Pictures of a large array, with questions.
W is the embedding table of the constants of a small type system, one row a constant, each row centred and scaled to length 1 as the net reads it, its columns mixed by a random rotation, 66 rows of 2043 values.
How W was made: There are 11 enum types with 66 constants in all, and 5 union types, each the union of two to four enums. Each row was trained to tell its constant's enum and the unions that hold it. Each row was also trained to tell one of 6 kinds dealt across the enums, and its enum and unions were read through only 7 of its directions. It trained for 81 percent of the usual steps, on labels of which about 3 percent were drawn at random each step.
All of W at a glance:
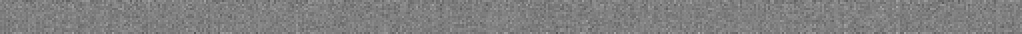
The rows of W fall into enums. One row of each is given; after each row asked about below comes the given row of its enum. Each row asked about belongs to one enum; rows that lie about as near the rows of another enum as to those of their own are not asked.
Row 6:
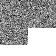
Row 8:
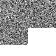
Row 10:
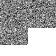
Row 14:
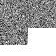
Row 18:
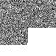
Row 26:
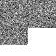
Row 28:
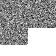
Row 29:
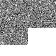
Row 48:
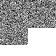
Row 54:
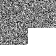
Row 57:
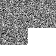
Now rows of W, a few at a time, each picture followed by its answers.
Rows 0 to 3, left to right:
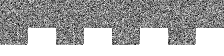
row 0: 26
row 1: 26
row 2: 6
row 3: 57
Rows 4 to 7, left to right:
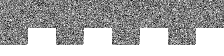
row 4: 10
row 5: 14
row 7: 26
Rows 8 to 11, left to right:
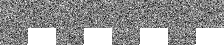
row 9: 8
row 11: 54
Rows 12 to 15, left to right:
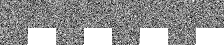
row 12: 6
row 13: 10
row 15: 26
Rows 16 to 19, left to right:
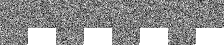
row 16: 29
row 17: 28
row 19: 48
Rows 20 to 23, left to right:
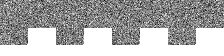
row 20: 8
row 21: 14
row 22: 14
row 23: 10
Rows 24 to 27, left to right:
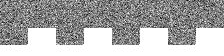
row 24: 54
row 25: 29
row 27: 6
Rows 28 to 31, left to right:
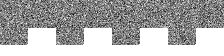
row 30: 54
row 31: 29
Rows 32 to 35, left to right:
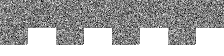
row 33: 10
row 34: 18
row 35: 10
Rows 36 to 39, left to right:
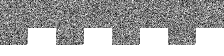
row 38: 29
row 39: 57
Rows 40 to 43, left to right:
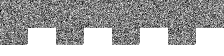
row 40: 48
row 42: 18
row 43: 57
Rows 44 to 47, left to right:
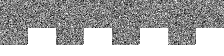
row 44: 10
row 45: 57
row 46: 57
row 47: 29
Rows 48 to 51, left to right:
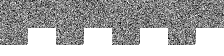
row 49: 6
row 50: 8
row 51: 48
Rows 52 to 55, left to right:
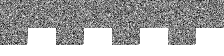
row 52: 14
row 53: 14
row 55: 48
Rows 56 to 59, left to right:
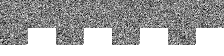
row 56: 54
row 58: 6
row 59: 8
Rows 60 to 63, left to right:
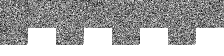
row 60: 57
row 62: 29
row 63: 18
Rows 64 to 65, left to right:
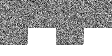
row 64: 6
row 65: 14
